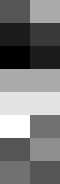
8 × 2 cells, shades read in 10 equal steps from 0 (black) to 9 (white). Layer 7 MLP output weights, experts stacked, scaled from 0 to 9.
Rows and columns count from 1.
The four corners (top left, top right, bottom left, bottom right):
3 6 4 3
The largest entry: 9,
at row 6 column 1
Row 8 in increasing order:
3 4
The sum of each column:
34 35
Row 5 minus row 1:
5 2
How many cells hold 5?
1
